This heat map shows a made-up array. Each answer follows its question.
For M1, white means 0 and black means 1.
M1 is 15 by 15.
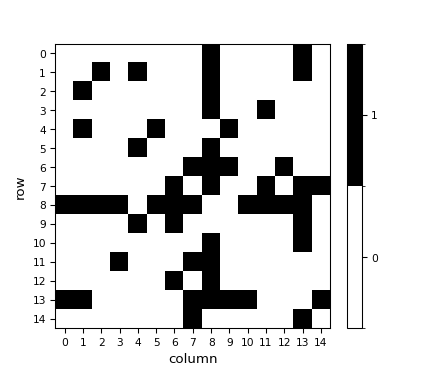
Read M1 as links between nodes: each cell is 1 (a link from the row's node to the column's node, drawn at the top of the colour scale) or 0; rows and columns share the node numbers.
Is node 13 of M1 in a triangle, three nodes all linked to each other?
yes
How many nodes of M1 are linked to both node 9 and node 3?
0
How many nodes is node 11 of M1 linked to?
3
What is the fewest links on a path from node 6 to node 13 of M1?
2
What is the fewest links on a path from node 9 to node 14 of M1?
2
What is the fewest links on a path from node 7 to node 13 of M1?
1
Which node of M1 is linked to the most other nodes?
node 8
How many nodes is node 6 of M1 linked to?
4
